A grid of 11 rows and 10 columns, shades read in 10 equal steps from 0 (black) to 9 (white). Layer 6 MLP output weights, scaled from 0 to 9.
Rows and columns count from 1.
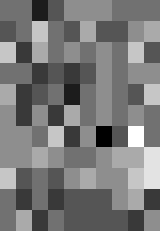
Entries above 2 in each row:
9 10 9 8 8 8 8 10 10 7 8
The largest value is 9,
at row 7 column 9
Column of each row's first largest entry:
5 3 1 7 10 5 9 10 10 9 2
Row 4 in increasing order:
2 2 3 3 4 4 4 5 5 5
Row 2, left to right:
3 4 7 4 3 6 3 3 5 6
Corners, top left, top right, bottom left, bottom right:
4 4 4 5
